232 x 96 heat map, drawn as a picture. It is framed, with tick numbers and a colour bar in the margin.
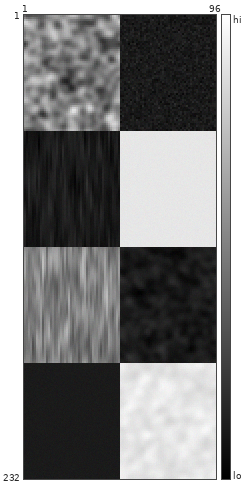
It is made of 4 by 2 panels. Panel 1,1: middling, blotchy, strong in contrast. Panel 1,2: very low, fine-grained, faint in contrast. Panel 2,1: very low, streaked downward, faint in contrast. Panel 2,2: very high, flat. Panel 3,1: middling, streaked downward. Panel 3,2: very low, blotchy, faint in contrast. Panel 4,1: very low, flat. Panel 4,2: very high, blotchy, faint in contrast.
